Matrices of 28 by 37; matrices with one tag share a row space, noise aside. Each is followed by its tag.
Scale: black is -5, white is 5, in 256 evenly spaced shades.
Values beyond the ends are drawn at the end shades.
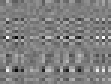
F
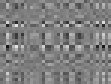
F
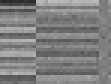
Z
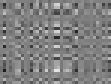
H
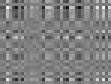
F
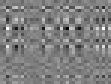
F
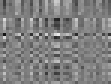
H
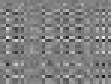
F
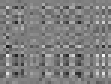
F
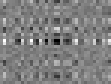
H
